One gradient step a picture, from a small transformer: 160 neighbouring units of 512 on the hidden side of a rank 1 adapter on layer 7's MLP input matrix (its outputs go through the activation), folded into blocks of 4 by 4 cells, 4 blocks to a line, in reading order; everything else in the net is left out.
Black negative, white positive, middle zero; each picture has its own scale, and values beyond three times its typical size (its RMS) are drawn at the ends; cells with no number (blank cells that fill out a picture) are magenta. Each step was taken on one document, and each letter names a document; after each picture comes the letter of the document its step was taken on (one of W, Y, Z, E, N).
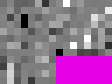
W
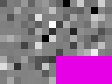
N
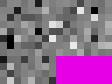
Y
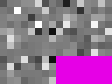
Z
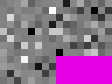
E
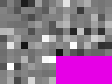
W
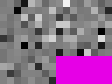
Y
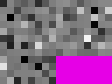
Y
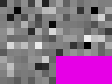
W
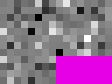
E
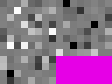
Z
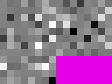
N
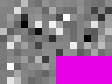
W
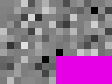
E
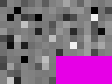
Y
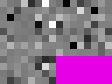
N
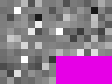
Z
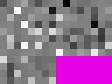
Z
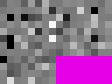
Y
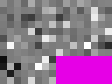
Z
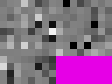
N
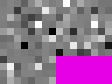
W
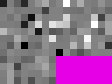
W
